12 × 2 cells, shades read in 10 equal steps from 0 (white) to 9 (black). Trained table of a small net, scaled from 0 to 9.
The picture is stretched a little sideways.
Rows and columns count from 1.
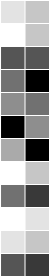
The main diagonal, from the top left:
1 2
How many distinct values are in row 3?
1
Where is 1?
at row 1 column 1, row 10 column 2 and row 11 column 1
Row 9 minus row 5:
1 2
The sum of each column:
40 56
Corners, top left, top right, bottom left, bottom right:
1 2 6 7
